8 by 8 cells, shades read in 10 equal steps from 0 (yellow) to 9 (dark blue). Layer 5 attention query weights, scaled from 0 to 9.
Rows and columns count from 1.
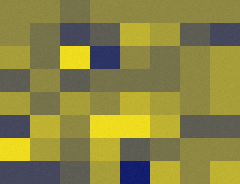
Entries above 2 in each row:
8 7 7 8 7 4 6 6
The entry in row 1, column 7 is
4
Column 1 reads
4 4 3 6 3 7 0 7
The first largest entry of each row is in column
3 3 4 1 2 1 5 5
